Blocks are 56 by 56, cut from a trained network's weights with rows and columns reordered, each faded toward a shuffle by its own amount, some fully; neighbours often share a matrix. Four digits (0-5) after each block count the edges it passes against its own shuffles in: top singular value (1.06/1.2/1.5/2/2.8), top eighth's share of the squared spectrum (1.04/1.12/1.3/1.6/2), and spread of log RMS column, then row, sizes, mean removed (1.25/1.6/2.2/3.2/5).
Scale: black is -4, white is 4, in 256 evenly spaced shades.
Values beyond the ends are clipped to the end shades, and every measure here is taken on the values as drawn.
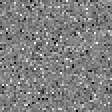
1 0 0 0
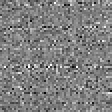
3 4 0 3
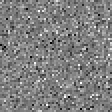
1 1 0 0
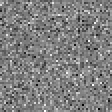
1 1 0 0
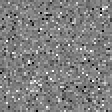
0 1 0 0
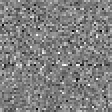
3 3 0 2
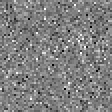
0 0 0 0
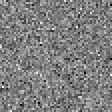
0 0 0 0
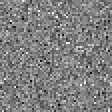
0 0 0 0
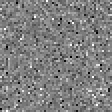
1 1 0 0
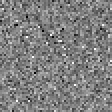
0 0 0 0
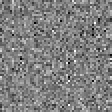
3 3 2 1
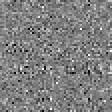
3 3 2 2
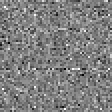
3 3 0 2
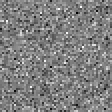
1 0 0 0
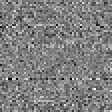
4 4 0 3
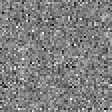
2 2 0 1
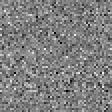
3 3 0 1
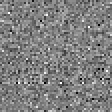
3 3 1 2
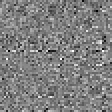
4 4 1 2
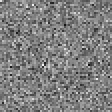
2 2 0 1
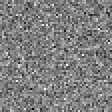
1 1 0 0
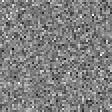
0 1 0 0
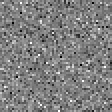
1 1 0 0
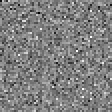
1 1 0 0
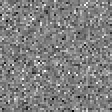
1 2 0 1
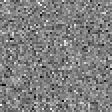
1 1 0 0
